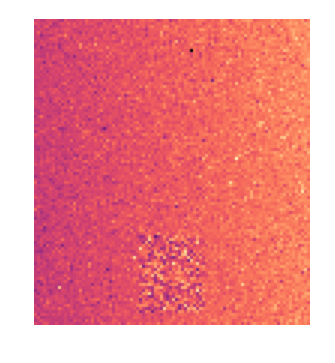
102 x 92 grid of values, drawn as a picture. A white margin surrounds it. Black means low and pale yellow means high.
The field climbs toward the right. In the bottom middle lies a patch that is rougher than the rest. No row or column stands out. The values follow a bell shape.
